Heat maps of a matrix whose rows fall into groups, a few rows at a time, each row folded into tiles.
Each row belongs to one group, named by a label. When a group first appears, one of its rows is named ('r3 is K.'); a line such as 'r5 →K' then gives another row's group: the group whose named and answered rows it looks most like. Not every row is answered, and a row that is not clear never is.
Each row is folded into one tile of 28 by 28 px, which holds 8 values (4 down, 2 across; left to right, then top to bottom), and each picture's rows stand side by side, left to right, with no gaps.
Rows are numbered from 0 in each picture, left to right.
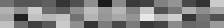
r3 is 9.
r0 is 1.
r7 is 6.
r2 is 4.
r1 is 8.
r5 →8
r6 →1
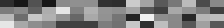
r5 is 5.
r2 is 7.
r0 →4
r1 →4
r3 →9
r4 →6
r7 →8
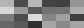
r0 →7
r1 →5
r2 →6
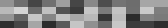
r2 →5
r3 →1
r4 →1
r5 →7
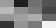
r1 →5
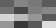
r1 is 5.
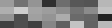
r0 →7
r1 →9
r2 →5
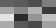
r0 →1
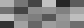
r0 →5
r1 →6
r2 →4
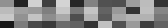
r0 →9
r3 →5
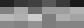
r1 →4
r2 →4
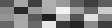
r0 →8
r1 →6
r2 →7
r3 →4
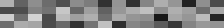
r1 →1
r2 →8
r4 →9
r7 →1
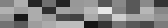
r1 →8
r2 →6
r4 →8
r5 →9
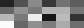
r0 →4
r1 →1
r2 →1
